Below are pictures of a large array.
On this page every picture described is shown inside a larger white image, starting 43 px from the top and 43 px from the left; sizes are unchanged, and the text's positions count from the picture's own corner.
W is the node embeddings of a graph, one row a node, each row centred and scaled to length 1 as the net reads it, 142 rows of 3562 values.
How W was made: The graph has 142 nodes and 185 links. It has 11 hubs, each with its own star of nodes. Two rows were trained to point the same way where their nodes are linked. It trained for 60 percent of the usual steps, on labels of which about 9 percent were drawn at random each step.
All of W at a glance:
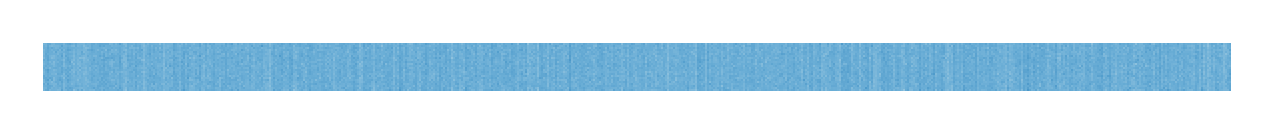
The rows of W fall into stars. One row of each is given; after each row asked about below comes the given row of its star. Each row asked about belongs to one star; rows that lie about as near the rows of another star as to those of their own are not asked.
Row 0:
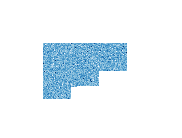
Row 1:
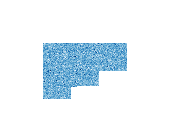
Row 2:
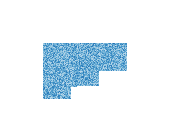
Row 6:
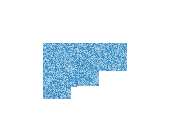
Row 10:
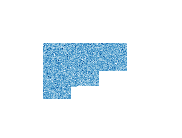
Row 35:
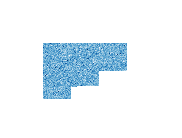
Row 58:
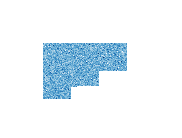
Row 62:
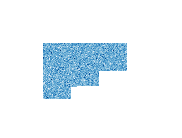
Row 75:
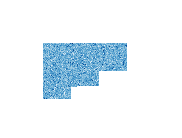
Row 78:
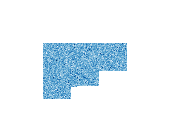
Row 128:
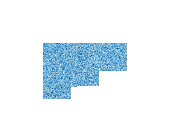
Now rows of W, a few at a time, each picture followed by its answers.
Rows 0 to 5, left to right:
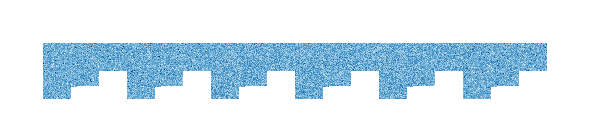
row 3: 58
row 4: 75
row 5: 6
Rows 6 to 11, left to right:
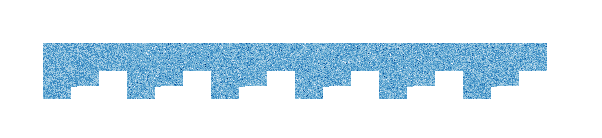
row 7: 2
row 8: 62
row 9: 35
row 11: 78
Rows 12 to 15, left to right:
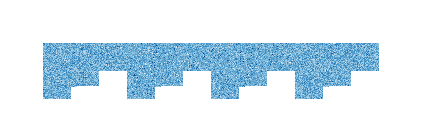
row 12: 6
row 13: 75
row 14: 75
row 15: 35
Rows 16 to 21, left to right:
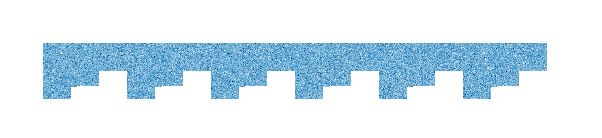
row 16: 10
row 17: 78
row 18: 0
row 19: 0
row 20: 2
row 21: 78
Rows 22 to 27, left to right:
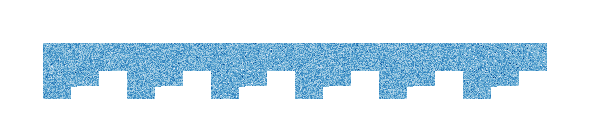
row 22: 1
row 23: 35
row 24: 78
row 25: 58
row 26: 10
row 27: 35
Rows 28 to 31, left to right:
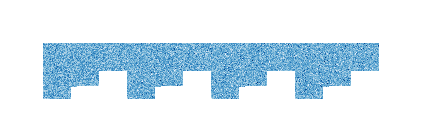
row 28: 35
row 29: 75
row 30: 1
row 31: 75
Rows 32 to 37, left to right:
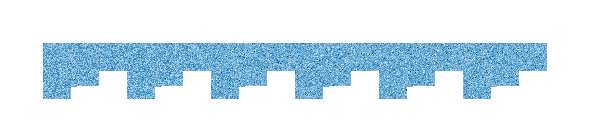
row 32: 128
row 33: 35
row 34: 2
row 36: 2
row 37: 62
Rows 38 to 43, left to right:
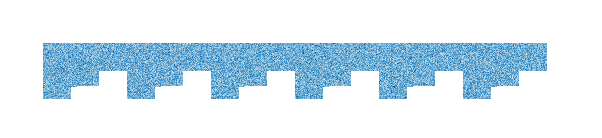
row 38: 1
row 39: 58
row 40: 0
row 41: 62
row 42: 0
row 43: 6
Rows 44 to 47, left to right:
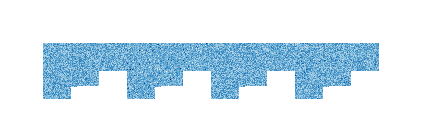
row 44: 75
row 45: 78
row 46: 128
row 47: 75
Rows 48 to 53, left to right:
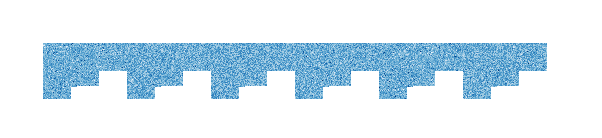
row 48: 10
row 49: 78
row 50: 62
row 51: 62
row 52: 1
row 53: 2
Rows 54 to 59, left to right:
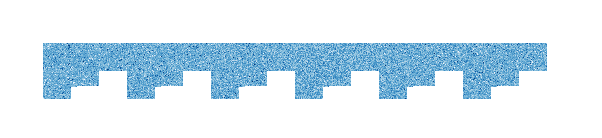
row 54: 128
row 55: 78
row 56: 62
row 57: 10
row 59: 10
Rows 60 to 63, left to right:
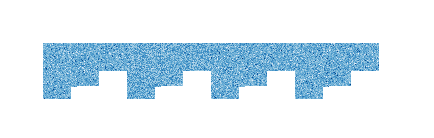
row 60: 75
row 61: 1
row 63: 6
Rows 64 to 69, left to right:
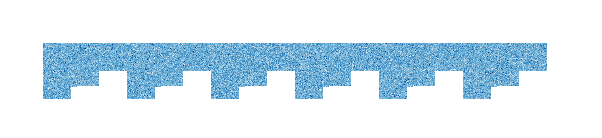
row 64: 62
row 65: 58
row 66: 58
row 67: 1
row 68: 128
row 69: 6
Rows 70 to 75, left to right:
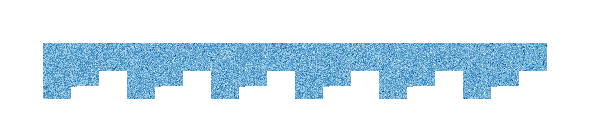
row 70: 62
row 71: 128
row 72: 10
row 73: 10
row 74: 78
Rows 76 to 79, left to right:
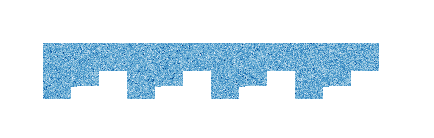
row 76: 62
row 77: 35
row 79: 6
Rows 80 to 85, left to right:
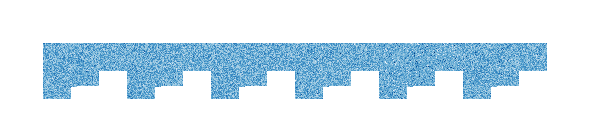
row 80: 78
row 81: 62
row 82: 58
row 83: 35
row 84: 2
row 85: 35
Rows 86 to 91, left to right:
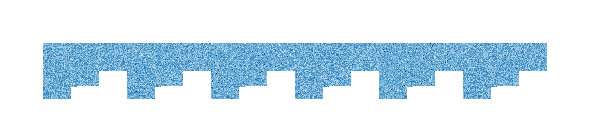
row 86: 10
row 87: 1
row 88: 1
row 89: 62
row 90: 10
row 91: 1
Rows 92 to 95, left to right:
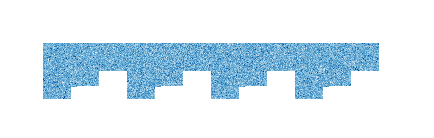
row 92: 1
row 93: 128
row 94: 35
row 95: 6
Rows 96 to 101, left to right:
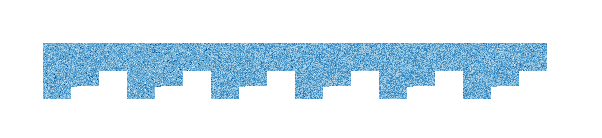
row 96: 78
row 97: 128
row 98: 75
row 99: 35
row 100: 78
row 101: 2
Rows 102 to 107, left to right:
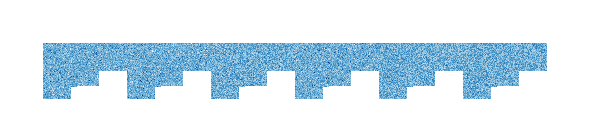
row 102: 62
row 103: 1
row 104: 58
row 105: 6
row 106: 62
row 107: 1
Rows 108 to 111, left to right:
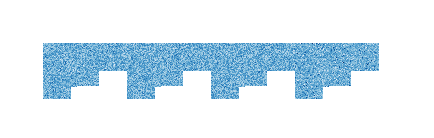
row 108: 1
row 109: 10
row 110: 62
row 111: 128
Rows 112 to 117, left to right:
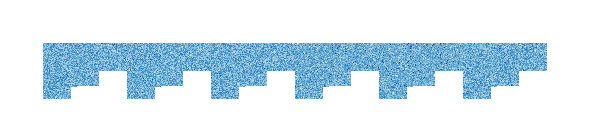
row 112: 10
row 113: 58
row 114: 35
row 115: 62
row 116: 10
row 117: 10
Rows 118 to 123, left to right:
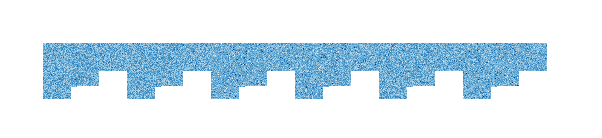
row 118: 6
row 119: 75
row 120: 35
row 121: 75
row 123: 128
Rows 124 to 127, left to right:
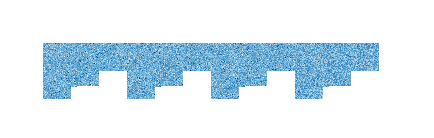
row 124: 6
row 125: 6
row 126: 128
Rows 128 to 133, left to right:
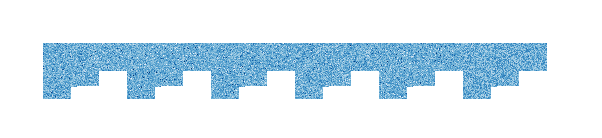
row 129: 58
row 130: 1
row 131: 35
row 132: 78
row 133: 0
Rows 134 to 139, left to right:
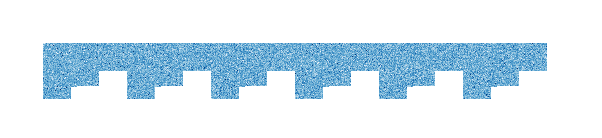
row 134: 58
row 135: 128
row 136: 75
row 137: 78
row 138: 128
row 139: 75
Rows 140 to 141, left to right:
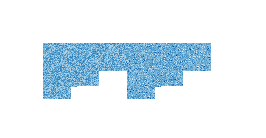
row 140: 35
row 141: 6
